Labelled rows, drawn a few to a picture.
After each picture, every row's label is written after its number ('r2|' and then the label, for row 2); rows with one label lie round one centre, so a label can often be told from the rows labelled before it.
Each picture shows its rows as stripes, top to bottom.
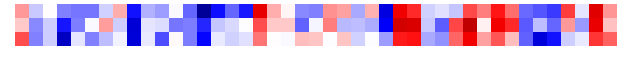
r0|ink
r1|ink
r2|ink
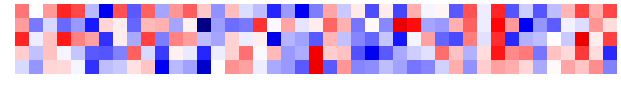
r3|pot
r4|ink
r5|pot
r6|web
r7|web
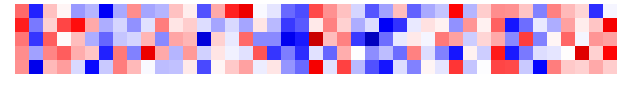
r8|web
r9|pot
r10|web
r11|pot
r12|web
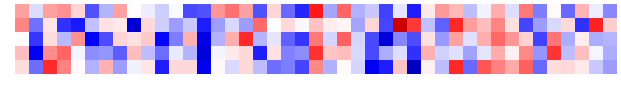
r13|web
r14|ink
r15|web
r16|web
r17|web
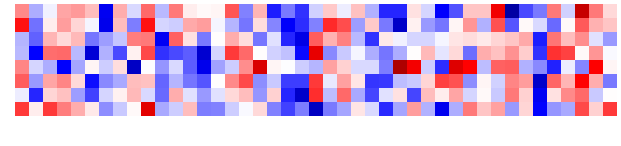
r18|pot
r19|pot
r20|web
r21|web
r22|ink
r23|web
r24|web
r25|pot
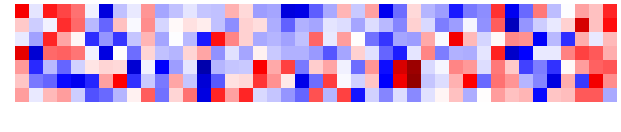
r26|pot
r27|pot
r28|web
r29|pot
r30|ink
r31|ink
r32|web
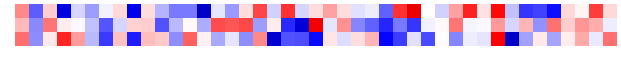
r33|ink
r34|web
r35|pot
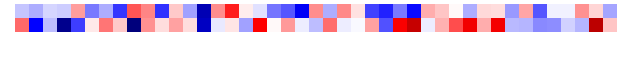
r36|web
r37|ink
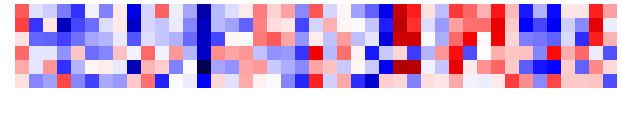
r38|ink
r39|ink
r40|ink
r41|web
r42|ink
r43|web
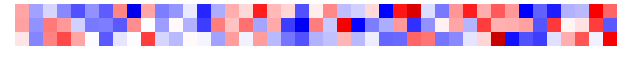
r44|ink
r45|web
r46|pot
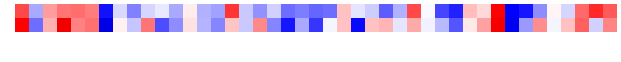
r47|pot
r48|pot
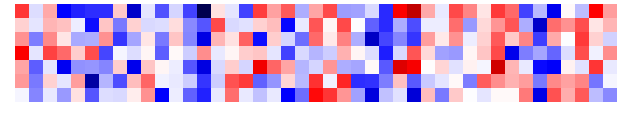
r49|ink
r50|web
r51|web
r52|pot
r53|ink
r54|web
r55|web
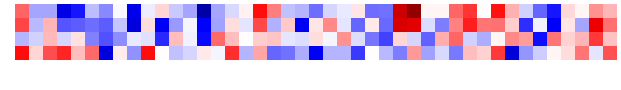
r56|ink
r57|ink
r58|web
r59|pot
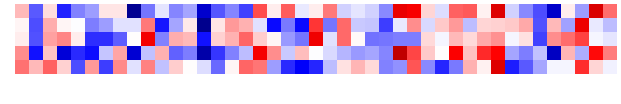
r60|ink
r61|web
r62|web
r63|ink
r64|pot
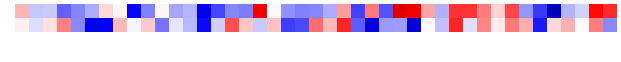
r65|ink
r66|web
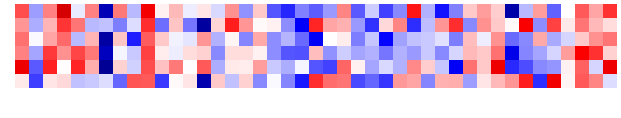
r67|pot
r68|web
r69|pot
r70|pot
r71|pot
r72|web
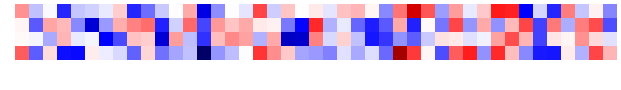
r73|ink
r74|web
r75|web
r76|ink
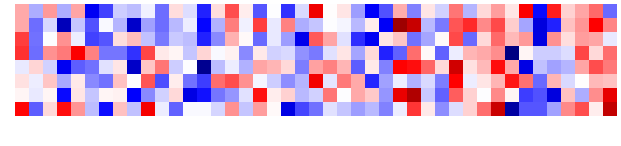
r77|web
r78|ink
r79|web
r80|pot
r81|ink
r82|web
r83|ink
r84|pot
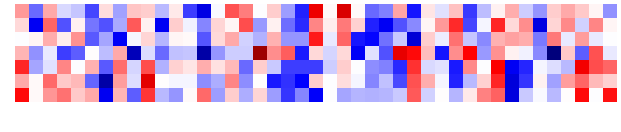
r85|web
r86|web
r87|web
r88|ink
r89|pot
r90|pot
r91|pot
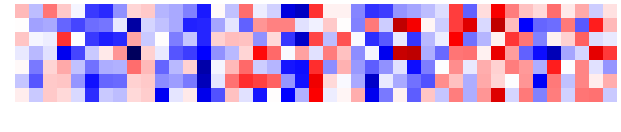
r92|web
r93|ink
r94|web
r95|ink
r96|web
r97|web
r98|web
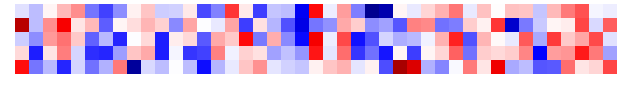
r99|web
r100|pot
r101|web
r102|web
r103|ink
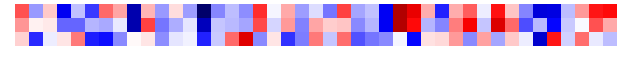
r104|ink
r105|ink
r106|web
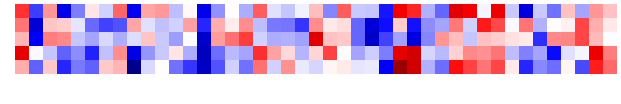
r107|ink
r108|web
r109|web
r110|ink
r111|ink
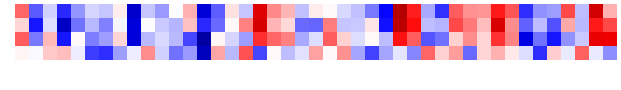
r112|ink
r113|ink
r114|ink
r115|web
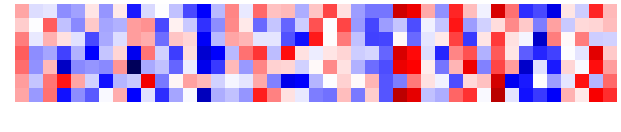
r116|ink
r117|web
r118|web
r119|ink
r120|ink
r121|pot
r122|ink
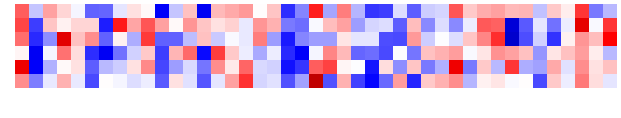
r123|web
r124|pot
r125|pot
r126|web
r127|web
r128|web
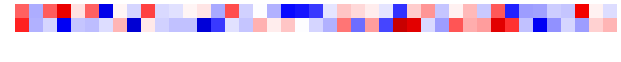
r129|pot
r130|ink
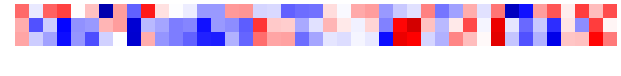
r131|pot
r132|ink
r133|ink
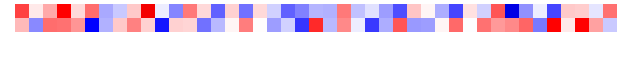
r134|pot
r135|web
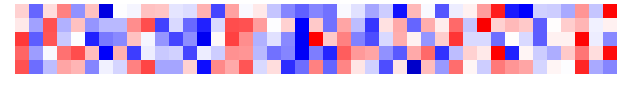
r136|pot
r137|web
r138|web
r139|pot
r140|web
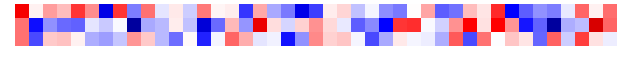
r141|pot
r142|ink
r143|web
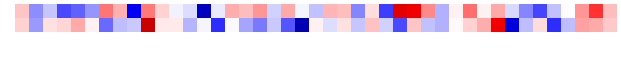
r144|ink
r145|pot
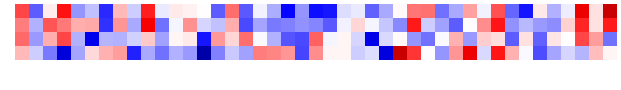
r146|pot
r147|pot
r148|web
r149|ink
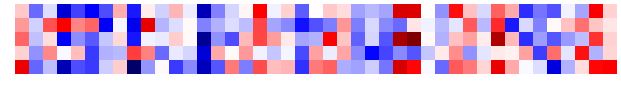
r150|ink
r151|pot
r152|ink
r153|web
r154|ink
